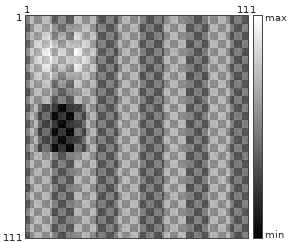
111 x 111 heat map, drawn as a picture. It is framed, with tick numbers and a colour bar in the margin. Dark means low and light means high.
In the middle left lies a patch that is lower than the rest. No overall slope runs across the table. The middle left is the ninth with the lowest average. One bump rises in the top left. The ninth with the highest average is the top left. Upright stripes repeat 5 times across the table.
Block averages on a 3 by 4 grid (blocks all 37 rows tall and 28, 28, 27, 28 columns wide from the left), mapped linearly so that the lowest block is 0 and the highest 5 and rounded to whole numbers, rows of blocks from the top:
5 3 2 2
0 3 2 2
3 3 2 2
